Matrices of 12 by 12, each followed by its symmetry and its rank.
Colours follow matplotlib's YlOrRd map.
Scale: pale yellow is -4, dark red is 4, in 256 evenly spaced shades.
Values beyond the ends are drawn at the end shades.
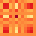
symmetric, rank one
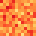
neither, full rank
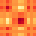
symmetric, rank one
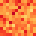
neither, full rank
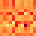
neither, rank two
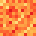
symmetric, full rank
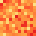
symmetric, full rank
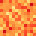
symmetric, full rank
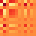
symmetric, rank one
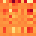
neither, rank two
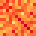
symmetric, full rank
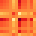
symmetric, rank one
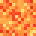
symmetric, full rank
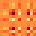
symmetric, rank one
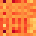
neither, rank two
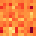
neither, rank two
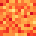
neither, full rank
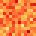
neither, full rank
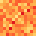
symmetric, full rank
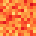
neither, full rank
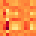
neither, rank two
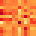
neither, rank two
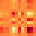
symmetric, rank one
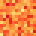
neither, full rank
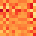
neither, rank two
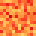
neither, full rank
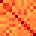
symmetric, full rank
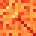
symmetric, full rank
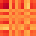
symmetric, rank one
